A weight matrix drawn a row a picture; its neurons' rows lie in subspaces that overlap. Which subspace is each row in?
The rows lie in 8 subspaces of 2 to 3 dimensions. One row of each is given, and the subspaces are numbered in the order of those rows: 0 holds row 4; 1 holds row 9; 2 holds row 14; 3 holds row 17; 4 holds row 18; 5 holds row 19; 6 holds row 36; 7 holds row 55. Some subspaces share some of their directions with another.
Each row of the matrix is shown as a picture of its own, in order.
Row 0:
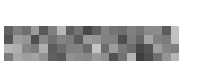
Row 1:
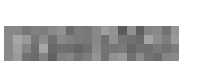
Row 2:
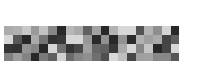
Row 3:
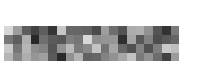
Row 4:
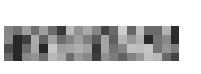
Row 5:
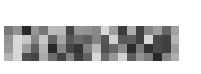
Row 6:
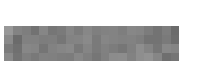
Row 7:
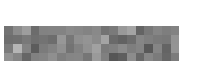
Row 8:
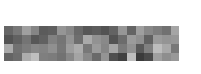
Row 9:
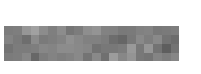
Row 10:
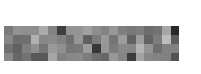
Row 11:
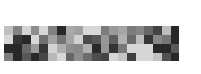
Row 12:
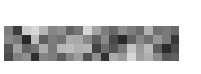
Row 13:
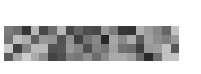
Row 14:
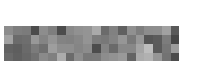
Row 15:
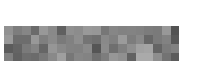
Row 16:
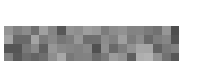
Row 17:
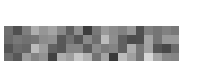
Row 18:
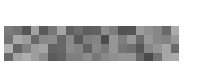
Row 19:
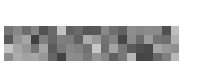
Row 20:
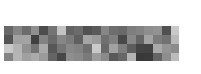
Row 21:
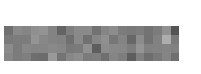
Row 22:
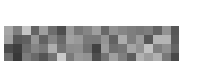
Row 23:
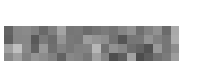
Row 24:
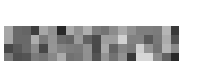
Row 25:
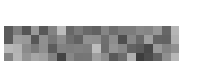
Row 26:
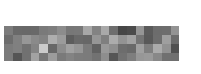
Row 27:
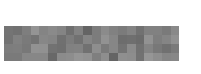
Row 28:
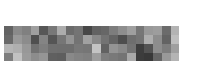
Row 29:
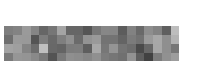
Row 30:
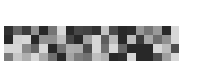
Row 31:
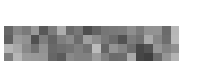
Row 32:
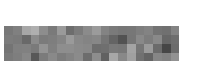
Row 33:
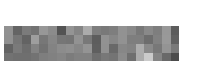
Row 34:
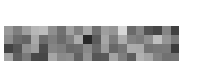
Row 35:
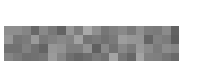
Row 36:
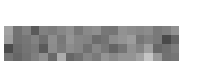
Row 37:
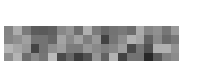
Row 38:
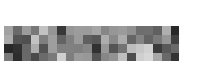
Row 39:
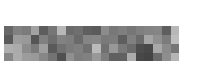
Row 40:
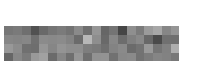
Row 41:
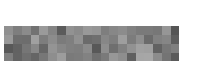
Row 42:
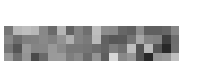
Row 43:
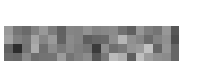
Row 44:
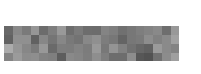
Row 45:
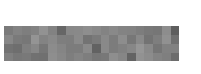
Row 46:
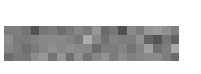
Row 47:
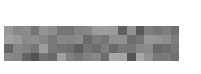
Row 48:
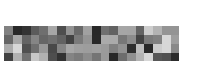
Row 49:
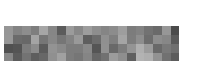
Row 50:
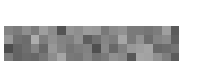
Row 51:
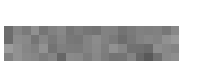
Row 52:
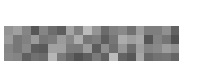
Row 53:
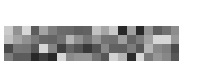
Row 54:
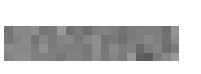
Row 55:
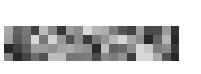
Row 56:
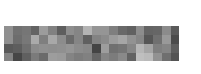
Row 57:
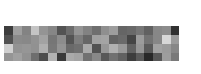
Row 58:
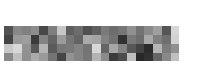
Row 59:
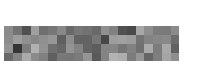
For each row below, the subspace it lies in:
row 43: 4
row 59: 4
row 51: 6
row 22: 0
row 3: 5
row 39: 2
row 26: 7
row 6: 5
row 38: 3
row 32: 1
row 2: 7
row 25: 0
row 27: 3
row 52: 3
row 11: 1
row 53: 0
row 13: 4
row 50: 5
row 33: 1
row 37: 3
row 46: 2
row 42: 1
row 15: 2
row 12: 1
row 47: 0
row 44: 6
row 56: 7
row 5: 0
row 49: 2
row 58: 4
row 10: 6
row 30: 7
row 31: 7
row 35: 3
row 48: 1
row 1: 0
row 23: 4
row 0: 3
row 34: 2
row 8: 0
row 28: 7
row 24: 1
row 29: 0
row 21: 6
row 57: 6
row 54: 1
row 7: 4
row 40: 2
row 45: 6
